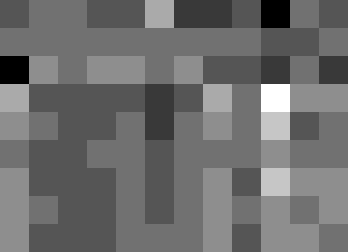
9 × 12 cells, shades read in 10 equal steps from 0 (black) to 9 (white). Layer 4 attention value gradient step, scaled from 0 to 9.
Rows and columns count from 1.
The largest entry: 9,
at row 4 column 10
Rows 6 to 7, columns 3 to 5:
3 4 4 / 3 3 4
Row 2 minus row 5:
-1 0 1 1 0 2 0 -1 0 -4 0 0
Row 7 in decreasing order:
7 5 5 5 5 4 4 3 3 3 3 3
